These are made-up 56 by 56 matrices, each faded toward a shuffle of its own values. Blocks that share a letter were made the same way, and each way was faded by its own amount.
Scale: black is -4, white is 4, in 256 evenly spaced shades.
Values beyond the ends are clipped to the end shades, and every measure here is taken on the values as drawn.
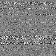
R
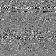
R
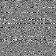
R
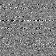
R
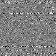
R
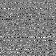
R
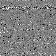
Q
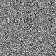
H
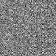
H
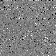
Q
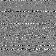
R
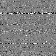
R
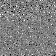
Q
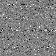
Q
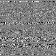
R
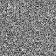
H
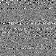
R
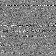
R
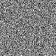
H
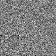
H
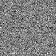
H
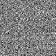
H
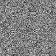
H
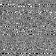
R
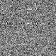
H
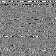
R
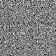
H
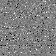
Q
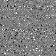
Q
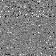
Q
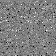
Q
